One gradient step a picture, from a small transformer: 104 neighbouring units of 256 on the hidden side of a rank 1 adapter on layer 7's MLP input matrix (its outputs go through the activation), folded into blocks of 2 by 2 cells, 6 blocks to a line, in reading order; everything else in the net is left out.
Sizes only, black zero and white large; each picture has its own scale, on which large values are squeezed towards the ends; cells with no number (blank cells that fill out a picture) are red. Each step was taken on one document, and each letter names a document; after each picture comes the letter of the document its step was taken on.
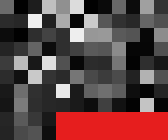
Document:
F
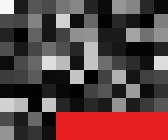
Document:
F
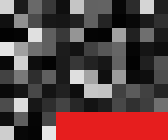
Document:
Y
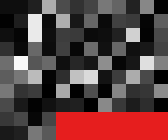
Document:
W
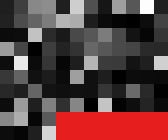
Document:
Y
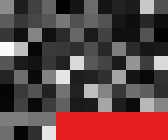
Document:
Y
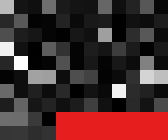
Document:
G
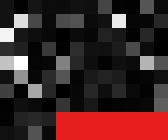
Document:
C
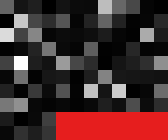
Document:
C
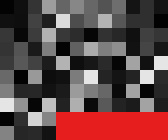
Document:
F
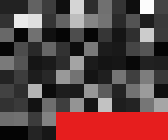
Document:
Y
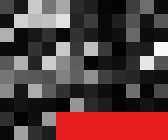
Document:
W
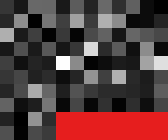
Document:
C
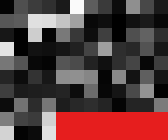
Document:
Y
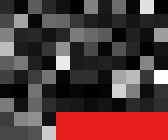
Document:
G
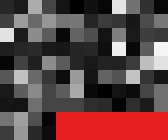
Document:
W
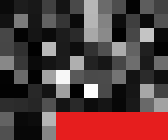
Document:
Y
